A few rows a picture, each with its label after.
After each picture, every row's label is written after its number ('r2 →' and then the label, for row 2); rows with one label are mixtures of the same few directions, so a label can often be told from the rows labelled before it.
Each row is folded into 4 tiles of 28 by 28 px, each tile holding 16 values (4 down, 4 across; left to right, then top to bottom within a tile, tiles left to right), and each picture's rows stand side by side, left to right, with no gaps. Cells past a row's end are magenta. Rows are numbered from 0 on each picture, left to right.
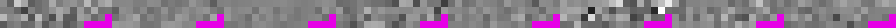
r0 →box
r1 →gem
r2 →gem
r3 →gem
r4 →box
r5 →gem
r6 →box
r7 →box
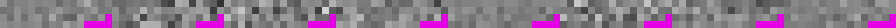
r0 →box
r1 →gem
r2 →gem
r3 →gem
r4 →gem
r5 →box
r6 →box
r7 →box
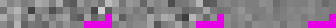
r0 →gem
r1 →box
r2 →gem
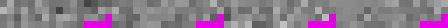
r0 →box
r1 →gem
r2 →gem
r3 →gem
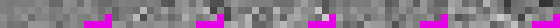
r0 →gem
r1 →gem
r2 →gem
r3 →gem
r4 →box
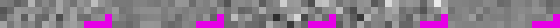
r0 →box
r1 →gem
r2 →box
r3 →gem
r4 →gem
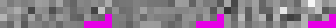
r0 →gem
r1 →gem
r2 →box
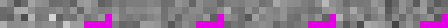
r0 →box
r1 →gem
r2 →gem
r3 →gem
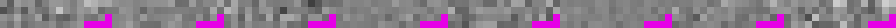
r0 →box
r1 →gem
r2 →box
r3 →box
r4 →gem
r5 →gem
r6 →gem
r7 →gem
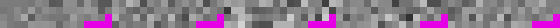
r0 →gem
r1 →box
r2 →gem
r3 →box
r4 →box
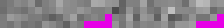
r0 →box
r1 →box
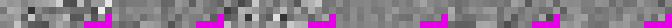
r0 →gem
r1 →gem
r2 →box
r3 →box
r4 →gem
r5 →gem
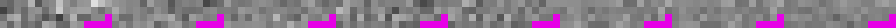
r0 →box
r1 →box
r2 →box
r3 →box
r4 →box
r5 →gem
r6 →gem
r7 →box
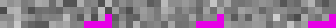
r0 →gem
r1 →gem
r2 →box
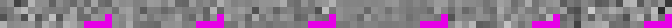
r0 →box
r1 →gem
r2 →gem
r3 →gem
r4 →gem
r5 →gem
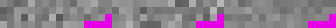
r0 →box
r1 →gem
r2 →box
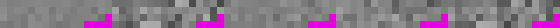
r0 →gem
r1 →gem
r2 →box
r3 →box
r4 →gem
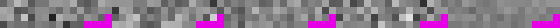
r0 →box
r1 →gem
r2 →gem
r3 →box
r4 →box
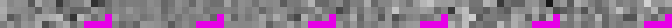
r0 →box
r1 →gem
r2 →box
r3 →box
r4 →gem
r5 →box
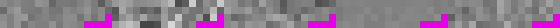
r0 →gem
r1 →gem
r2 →box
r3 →gem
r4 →gem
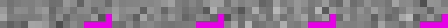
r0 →gem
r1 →gem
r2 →gem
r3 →box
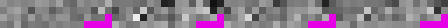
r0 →gem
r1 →gem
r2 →gem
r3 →gem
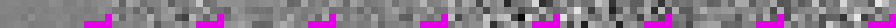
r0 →gem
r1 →box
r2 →gem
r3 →box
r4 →box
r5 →gem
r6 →gem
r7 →box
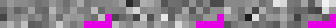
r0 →gem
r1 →box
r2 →gem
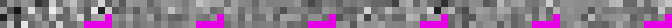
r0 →gem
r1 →box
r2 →box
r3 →gem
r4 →gem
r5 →gem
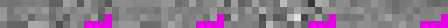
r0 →gem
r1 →gem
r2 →box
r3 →box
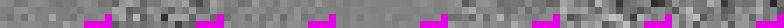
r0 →box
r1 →box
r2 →box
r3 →box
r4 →box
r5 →box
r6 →gem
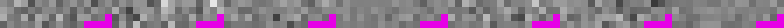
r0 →box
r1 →gem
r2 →box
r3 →box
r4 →box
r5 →box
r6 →gem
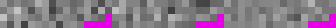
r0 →gem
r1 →box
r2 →box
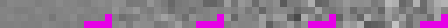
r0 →box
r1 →box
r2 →box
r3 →gem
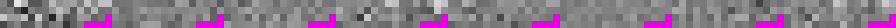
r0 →box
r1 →gem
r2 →box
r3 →gem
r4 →box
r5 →box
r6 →box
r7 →gem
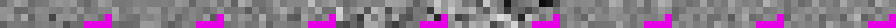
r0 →box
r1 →gem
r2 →box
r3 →gem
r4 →box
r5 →gem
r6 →box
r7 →box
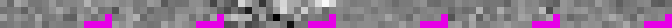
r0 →box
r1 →gem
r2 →box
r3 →box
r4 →gem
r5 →box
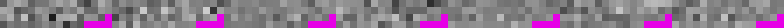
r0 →box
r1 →gem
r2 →box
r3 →box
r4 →box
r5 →box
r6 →box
